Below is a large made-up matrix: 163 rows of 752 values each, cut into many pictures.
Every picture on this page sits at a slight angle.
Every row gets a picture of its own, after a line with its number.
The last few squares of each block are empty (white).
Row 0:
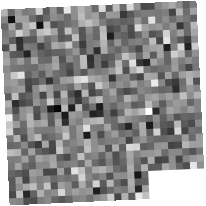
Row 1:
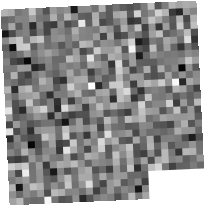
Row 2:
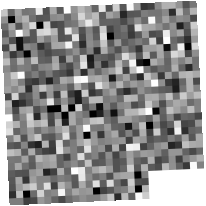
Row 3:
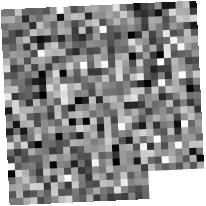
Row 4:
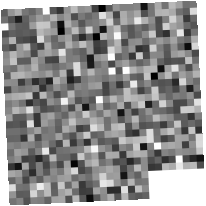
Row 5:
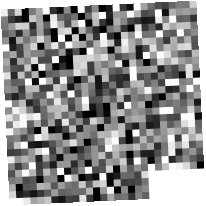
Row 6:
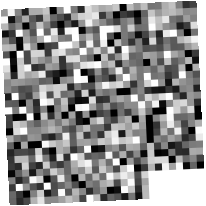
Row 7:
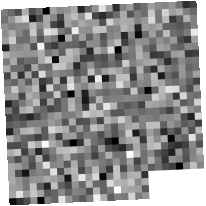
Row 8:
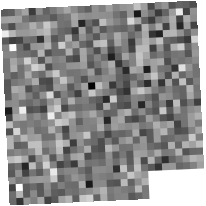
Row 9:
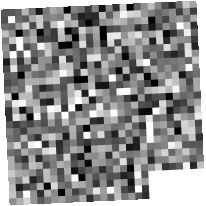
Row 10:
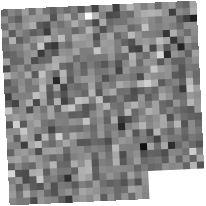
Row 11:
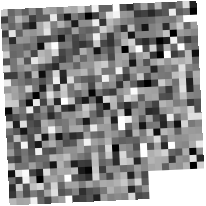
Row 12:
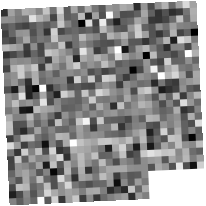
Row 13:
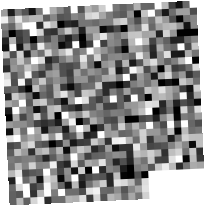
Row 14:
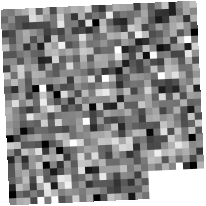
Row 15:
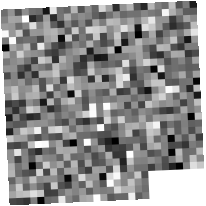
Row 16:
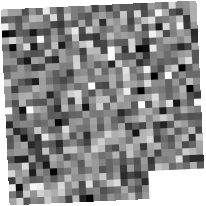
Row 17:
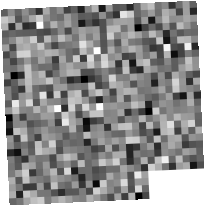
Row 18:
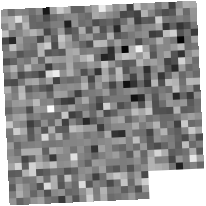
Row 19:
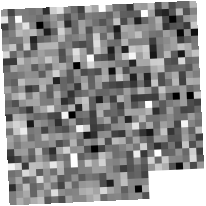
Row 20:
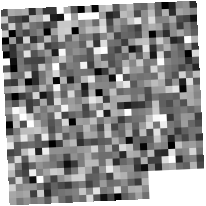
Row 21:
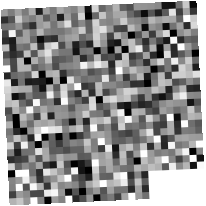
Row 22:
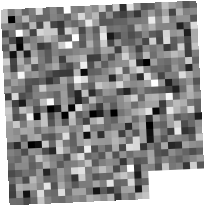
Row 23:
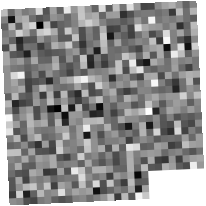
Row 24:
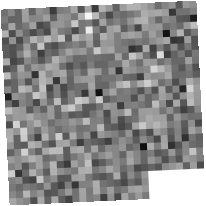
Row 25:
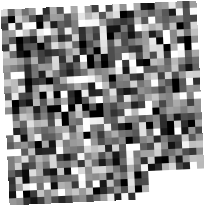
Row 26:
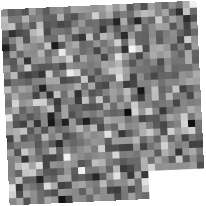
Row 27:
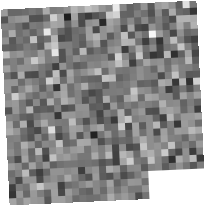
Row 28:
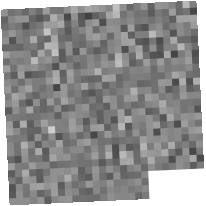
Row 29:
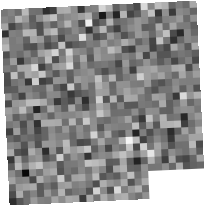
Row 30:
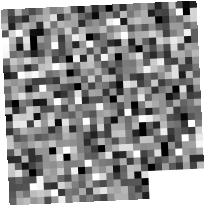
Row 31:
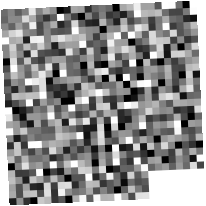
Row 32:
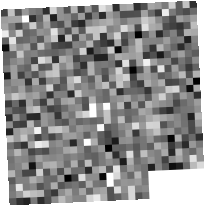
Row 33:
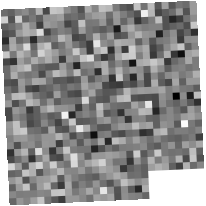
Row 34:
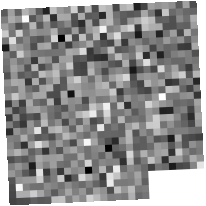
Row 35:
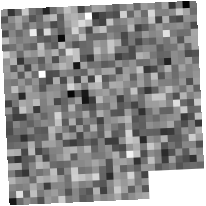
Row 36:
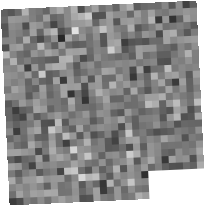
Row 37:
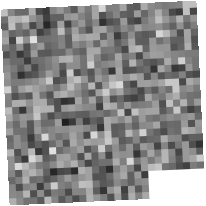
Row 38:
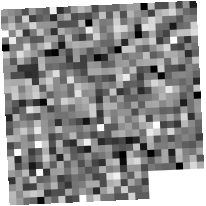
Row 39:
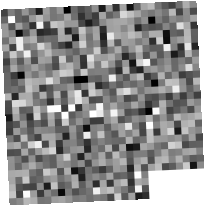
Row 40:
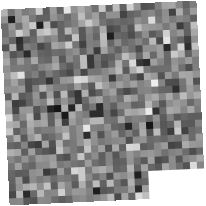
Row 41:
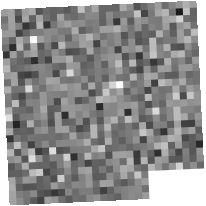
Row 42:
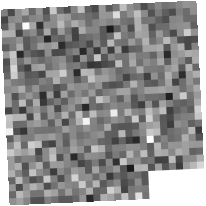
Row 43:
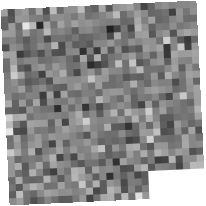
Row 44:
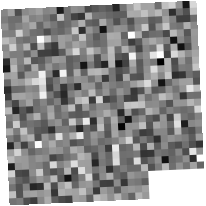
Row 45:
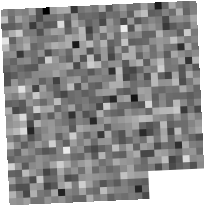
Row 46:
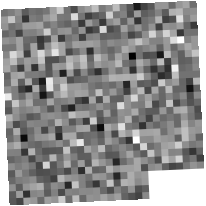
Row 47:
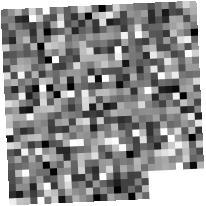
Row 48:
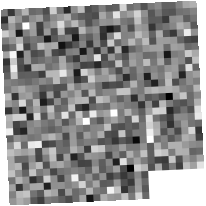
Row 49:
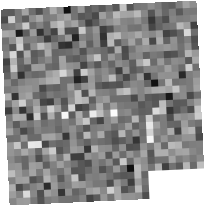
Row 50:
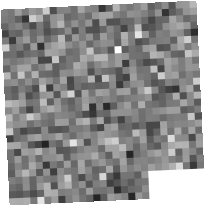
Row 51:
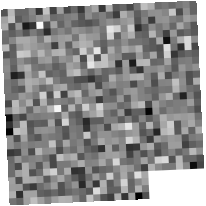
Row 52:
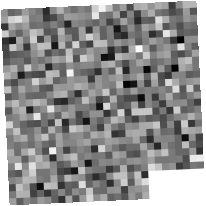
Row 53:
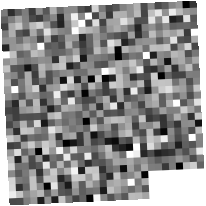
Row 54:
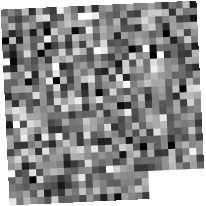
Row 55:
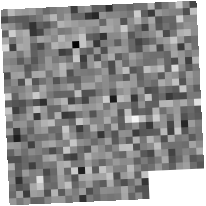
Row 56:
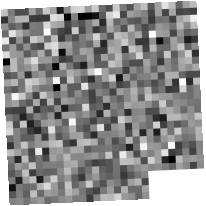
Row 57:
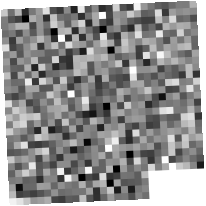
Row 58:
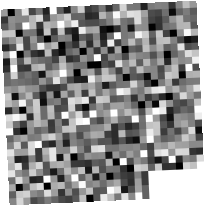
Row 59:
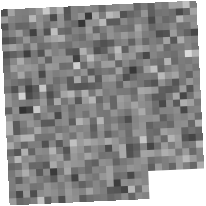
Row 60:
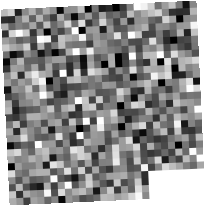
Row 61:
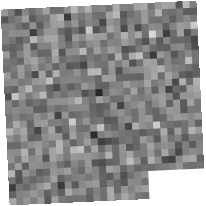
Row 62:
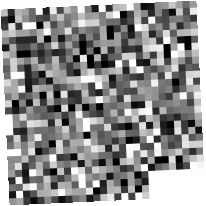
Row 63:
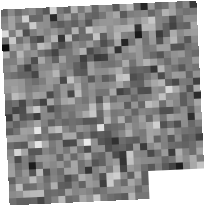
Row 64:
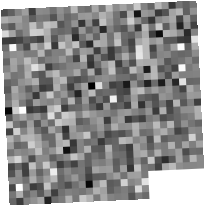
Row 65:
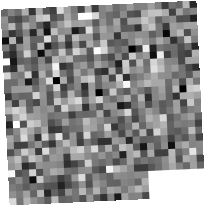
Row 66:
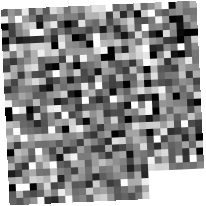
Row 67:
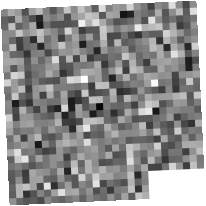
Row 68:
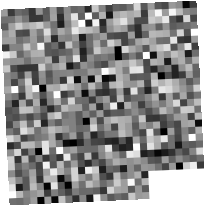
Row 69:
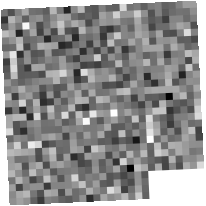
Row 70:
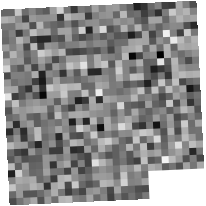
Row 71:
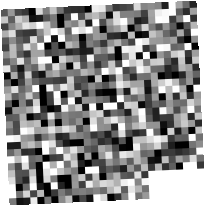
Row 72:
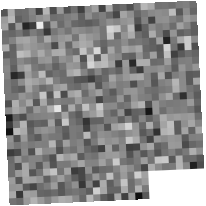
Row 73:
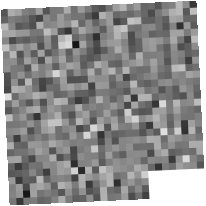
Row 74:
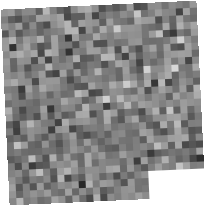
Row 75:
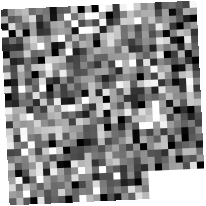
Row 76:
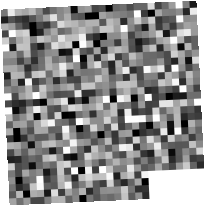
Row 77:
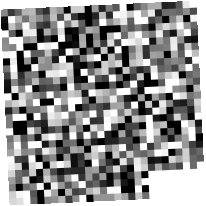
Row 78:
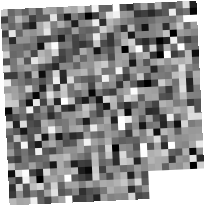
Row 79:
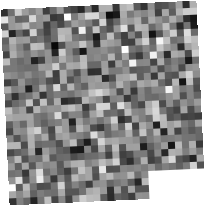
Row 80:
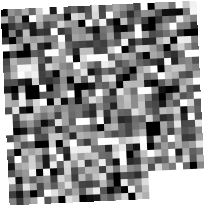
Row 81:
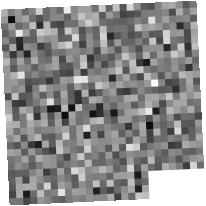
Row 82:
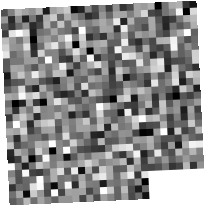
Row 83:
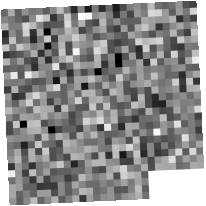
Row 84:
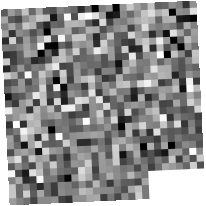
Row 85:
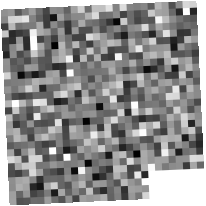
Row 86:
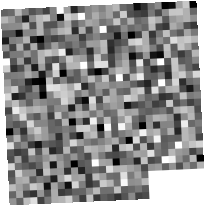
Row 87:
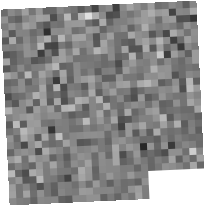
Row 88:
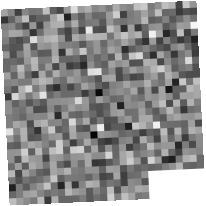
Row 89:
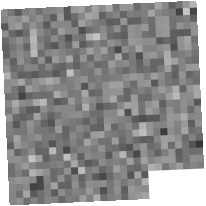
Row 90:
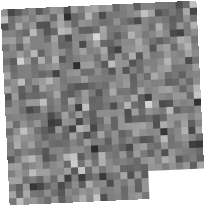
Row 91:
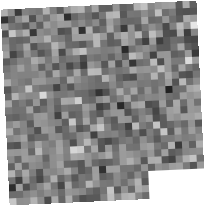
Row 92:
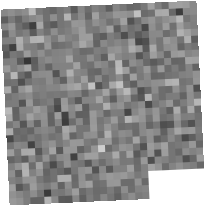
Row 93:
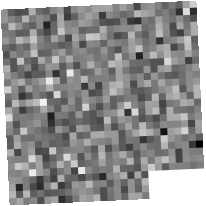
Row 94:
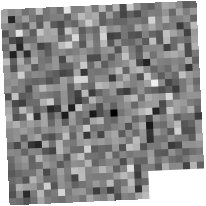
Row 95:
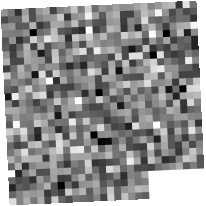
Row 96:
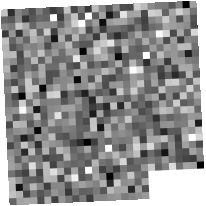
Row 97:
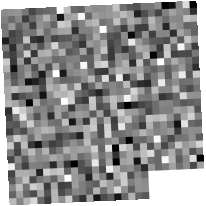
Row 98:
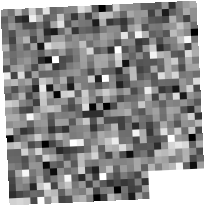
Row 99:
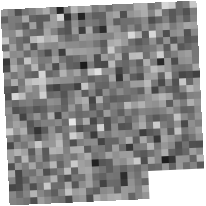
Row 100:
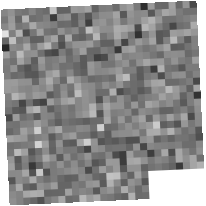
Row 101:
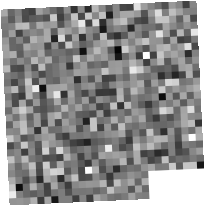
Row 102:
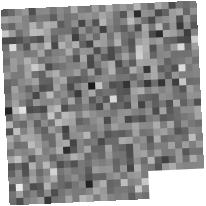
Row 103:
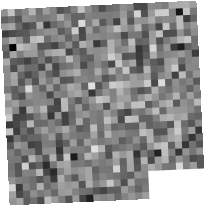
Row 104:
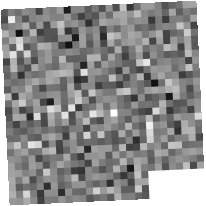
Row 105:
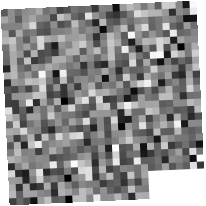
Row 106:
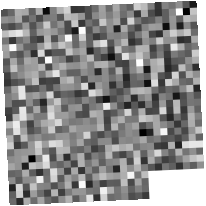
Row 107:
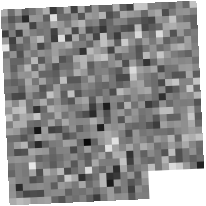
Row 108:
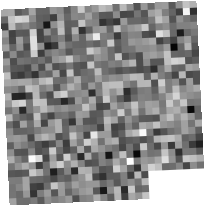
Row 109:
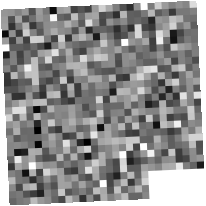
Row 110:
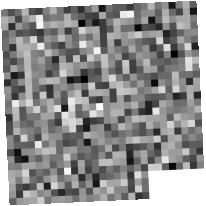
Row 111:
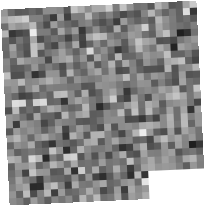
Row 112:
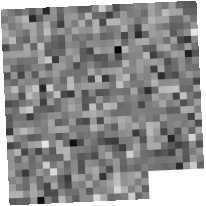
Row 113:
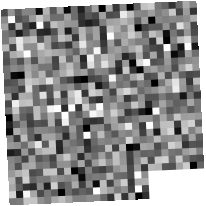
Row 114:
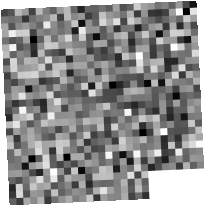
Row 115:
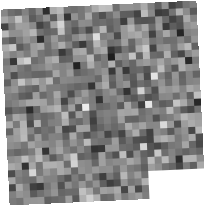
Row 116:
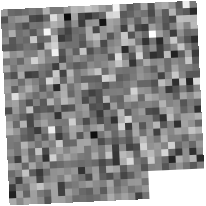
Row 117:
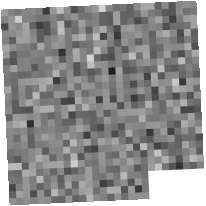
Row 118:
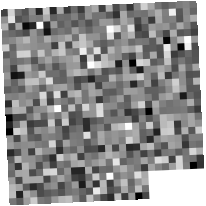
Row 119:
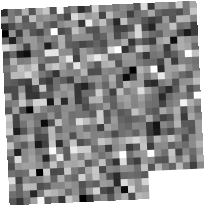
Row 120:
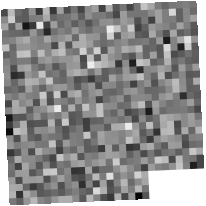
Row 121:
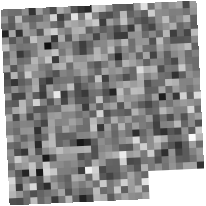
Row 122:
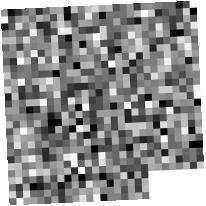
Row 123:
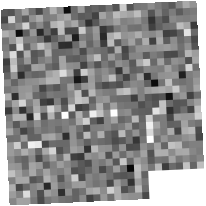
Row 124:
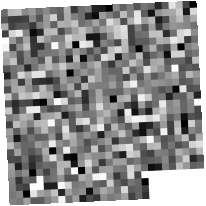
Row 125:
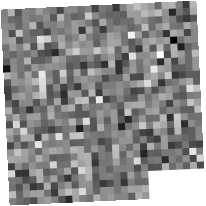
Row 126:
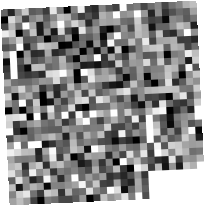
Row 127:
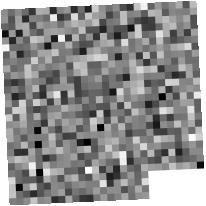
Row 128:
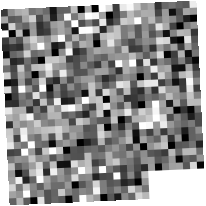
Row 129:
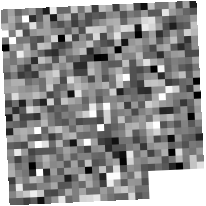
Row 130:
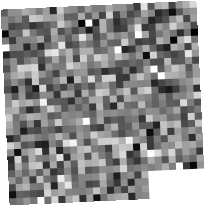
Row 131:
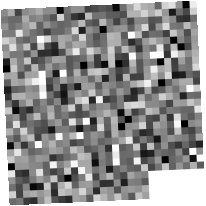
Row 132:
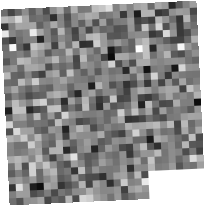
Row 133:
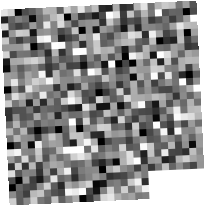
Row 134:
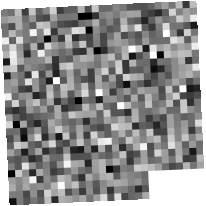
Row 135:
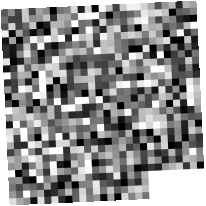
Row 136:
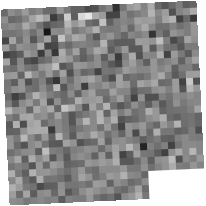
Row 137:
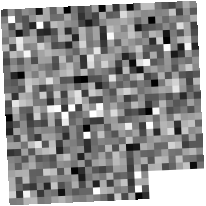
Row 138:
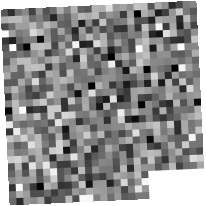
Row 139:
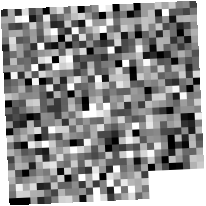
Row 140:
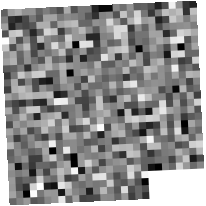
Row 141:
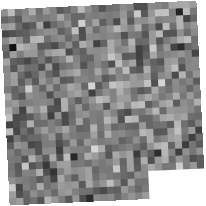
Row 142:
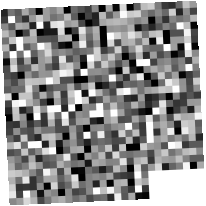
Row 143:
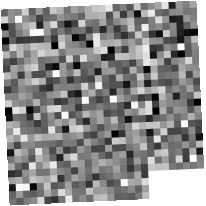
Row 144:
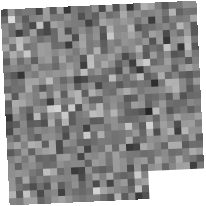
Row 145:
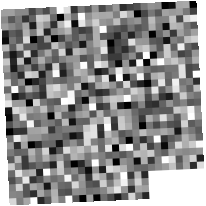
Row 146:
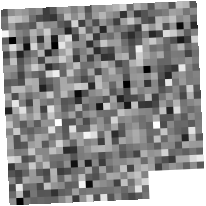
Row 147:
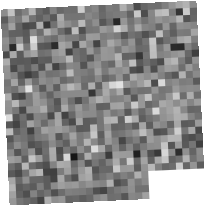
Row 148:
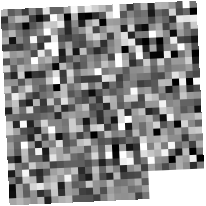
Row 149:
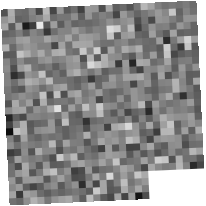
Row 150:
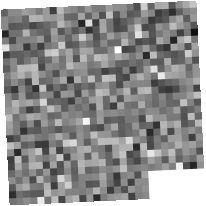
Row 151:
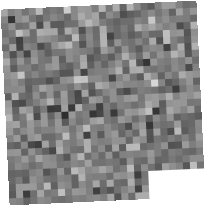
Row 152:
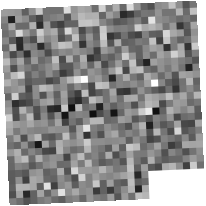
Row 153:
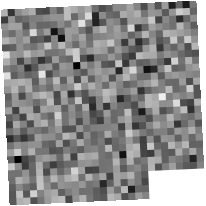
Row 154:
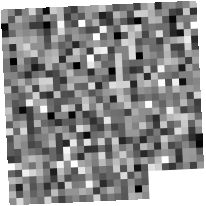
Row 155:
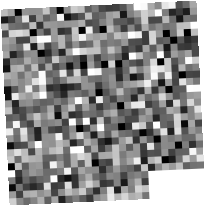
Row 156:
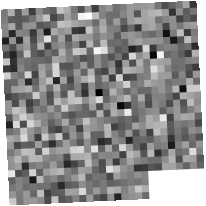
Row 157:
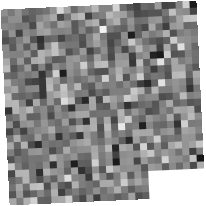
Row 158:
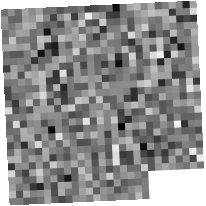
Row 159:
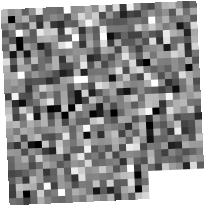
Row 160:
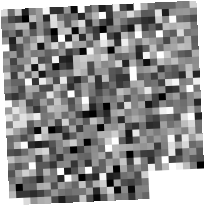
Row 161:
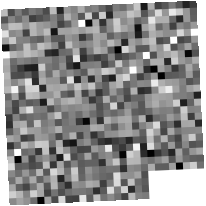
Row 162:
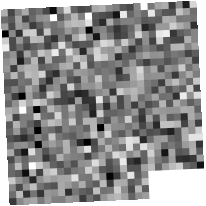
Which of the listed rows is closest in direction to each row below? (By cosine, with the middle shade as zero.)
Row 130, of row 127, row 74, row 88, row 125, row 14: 14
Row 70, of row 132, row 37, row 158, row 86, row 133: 86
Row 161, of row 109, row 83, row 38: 38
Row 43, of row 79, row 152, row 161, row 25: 25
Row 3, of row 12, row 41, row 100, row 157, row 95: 157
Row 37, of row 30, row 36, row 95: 36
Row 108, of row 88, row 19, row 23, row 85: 85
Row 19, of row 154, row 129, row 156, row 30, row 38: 154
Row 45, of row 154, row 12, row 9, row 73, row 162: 154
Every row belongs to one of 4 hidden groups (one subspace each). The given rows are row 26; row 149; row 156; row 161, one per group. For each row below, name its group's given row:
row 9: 149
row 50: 161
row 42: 149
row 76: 26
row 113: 149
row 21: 156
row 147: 26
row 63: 161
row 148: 156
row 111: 26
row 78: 156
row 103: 26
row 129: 161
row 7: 161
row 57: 161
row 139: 161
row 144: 149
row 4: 26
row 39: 149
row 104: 149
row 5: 161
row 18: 26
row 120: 149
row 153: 161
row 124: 26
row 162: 161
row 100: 161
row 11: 156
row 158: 156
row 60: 156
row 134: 156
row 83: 156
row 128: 156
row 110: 149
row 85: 26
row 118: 149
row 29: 161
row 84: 156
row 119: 161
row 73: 26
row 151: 149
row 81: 149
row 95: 156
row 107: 161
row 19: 26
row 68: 161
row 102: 26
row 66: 26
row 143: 26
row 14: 161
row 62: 149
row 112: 161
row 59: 161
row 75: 156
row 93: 26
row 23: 149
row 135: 156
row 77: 149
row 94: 149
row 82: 26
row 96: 161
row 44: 156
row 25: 149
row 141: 26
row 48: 149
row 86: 156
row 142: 149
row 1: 26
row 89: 26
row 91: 156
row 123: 149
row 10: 156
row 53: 161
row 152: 149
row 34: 161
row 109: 161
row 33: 26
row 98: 161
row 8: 26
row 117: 26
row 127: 161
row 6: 149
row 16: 26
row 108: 26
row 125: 156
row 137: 149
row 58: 149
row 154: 26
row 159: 149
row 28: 156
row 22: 149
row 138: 26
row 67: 149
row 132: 26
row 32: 161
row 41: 26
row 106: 26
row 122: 26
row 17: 149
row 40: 149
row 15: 161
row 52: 26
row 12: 161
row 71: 161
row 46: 156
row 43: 149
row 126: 149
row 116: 156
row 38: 161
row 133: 156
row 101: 161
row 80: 161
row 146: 26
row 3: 156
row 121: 161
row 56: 156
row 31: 156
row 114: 26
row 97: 156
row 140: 26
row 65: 156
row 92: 26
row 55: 26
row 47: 161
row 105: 156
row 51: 149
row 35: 161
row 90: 26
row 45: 26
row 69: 149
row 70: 156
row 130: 161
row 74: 26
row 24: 156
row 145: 156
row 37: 26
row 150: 161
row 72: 149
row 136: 156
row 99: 156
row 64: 26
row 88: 156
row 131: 156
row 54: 156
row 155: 156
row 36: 161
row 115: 26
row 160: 161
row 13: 26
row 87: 156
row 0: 149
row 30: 26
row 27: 156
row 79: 156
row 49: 149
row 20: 156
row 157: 156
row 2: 149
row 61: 156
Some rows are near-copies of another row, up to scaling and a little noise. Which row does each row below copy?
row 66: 143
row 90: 122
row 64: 102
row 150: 130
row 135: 24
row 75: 128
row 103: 141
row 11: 78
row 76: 55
